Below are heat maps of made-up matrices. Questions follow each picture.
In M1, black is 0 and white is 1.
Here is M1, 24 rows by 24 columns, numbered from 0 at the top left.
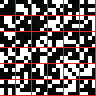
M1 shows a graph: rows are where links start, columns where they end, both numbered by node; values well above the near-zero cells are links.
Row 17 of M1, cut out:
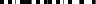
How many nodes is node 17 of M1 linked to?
12
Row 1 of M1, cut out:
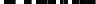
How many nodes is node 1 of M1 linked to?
6
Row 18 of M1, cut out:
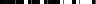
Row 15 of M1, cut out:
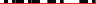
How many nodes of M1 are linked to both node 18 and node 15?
6
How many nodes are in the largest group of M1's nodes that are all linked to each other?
5
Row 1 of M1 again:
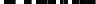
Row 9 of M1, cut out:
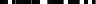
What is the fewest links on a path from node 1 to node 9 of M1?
3
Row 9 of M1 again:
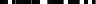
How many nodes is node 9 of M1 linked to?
6
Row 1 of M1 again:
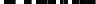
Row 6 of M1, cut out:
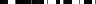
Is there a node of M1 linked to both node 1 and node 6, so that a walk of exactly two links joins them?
no
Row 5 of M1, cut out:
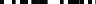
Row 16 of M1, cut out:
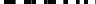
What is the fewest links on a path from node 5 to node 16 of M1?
1
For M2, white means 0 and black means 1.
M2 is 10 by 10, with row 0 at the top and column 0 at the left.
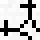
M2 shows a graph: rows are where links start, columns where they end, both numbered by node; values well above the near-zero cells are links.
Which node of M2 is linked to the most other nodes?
node 7
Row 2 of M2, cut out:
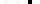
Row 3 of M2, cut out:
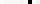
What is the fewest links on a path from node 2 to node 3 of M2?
2
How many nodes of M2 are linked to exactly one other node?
5
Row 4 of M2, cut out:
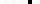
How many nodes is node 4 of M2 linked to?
1
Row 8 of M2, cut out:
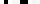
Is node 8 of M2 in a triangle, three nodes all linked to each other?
yes
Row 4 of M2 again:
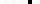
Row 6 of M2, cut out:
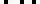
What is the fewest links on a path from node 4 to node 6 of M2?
3
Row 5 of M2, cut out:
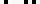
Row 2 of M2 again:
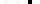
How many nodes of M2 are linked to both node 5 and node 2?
0
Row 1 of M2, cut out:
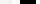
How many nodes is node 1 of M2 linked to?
4
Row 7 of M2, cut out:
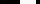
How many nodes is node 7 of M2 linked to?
6
